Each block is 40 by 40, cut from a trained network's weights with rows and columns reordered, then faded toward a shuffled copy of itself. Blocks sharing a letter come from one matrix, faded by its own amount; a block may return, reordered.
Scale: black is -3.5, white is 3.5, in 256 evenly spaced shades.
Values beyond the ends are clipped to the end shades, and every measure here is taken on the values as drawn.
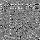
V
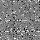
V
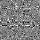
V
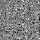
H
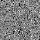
H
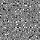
V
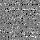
V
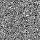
H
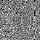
H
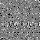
V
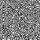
H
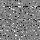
V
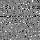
V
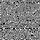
V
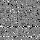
V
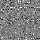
V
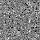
H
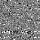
V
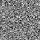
H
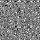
V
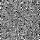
H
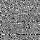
V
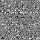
V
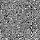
H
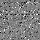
V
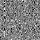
H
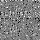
V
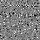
V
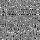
V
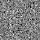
H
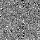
H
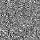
H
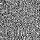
H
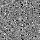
H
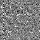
H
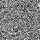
H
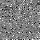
V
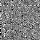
H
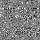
V
